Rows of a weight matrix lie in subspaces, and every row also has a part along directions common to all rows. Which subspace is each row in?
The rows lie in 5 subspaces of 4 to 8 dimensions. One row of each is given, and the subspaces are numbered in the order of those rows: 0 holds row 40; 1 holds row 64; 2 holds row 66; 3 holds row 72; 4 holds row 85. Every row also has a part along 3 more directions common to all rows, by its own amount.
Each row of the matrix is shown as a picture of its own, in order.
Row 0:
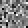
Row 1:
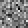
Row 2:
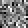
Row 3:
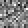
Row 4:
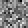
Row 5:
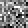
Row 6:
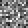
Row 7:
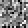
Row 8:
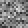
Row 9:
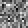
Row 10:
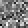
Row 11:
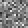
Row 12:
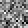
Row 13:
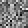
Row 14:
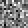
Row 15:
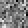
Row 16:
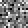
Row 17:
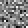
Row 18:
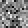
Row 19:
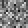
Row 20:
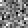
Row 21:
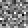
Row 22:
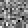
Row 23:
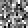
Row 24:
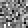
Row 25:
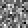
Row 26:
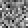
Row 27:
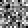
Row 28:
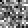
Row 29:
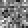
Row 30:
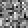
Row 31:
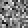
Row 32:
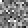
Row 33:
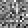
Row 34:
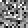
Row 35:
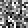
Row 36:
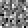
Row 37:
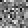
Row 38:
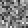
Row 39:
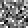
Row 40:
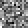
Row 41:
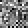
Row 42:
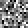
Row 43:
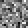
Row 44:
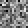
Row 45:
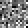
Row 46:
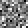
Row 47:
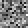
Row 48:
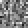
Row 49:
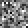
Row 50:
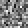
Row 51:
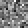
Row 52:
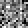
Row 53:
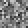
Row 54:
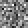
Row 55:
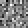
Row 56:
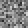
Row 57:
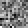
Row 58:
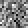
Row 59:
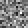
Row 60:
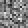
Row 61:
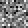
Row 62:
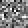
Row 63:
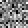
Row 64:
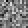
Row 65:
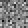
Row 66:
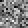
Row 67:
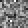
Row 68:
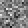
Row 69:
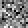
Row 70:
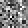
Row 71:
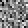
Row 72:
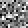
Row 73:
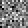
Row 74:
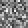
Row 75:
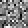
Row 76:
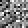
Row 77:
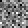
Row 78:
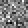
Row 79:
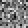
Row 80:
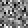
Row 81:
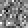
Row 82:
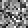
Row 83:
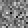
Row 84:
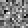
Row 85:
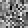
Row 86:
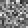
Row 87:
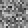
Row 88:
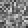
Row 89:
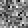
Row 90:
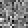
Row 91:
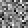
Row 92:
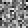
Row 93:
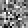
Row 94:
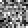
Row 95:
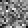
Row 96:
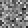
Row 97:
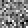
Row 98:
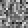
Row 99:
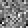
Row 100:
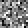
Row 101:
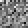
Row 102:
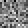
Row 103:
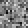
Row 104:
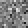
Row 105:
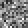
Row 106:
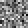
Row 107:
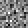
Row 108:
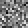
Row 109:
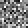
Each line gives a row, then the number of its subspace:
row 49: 1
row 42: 1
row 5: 2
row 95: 4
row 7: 2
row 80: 1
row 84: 1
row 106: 1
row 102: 3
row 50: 1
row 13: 3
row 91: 1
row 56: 4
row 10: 0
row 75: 3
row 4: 2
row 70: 2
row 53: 3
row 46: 3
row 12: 0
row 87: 0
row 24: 3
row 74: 1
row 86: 4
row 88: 0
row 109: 4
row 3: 3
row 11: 2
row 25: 3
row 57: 2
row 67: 3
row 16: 3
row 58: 0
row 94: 4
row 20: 0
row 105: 2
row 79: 2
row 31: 4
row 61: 4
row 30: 2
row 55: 1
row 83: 4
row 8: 3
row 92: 2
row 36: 3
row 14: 1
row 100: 4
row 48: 1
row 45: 2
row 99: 3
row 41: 2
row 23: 3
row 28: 4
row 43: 3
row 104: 3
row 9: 3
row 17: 4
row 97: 0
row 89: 4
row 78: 0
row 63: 2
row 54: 0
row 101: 3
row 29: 4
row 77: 0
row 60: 2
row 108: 4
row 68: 2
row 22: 2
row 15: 4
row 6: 3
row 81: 0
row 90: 2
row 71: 1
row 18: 0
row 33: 3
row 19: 0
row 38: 4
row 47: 2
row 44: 1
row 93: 2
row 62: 1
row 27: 4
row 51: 1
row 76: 4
